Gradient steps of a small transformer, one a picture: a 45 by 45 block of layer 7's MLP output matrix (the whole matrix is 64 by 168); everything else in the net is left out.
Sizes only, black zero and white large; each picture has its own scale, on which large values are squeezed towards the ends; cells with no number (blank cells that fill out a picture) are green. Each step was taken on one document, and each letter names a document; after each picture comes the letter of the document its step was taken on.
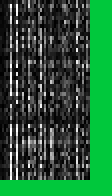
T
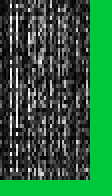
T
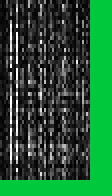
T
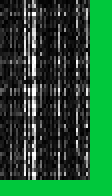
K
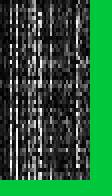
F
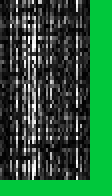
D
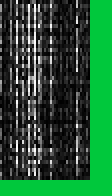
F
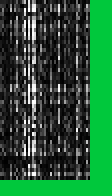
K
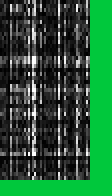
K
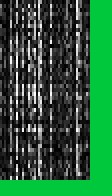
F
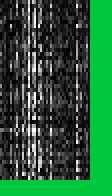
D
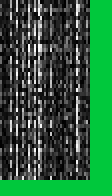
F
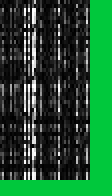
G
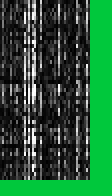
G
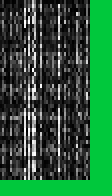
G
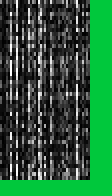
T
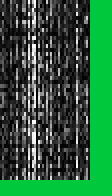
D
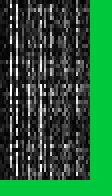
T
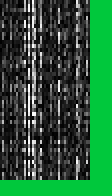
G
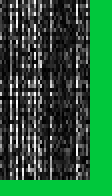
F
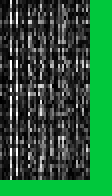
T
